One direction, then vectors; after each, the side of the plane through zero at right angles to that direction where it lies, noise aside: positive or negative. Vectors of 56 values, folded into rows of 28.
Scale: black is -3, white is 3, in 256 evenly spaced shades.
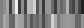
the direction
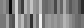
positive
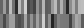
negative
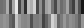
positive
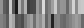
negative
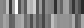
positive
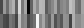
negative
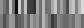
negative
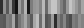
negative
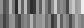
negative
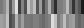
positive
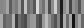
negative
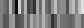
negative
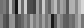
negative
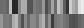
negative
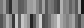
positive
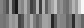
negative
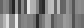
positive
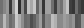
positive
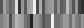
positive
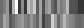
positive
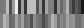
positive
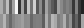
positive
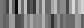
negative
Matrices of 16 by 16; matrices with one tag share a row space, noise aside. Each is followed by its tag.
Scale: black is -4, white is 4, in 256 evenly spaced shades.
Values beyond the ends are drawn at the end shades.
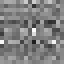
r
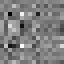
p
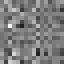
p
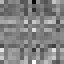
r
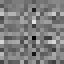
r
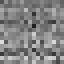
r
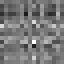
r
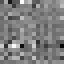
p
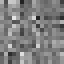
p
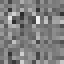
p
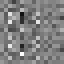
p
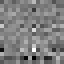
r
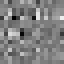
p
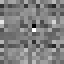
r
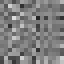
p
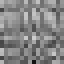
r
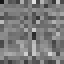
r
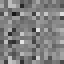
p
